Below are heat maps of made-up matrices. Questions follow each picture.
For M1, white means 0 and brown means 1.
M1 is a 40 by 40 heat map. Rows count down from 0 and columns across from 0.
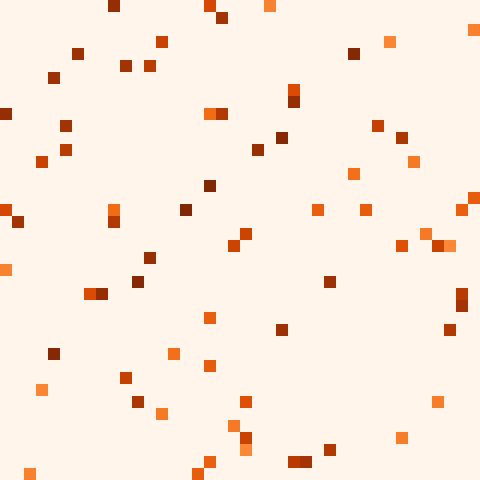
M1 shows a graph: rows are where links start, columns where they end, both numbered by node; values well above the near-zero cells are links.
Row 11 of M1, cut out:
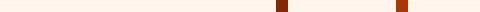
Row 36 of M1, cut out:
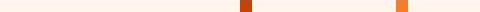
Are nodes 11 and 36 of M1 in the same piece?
yes
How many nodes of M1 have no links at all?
1
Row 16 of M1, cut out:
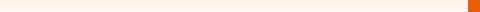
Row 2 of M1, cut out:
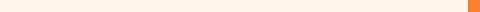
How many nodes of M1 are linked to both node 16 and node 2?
1
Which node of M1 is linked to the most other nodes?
node 17
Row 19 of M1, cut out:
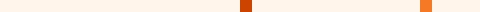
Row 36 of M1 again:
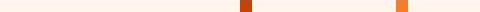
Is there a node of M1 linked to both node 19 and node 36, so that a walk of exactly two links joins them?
yes
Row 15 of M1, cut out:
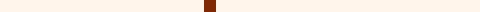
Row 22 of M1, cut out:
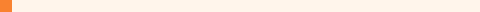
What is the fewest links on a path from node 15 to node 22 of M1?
3
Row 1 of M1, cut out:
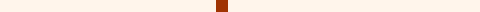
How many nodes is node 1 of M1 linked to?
1
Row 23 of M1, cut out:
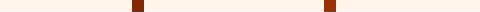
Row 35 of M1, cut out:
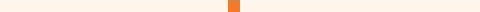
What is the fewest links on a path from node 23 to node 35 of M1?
5
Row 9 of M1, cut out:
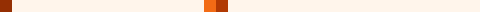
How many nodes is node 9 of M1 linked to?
3
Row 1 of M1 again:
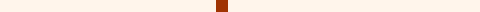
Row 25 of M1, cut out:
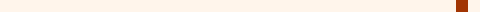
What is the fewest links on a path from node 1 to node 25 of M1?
5
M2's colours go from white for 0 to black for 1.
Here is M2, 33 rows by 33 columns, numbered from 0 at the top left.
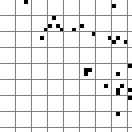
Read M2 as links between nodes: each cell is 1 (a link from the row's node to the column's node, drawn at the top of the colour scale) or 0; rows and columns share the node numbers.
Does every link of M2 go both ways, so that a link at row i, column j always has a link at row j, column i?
no
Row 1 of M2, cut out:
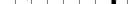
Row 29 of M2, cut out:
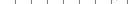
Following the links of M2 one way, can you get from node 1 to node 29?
yes
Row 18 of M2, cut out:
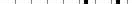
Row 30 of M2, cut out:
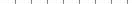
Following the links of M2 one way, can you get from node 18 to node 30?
yes
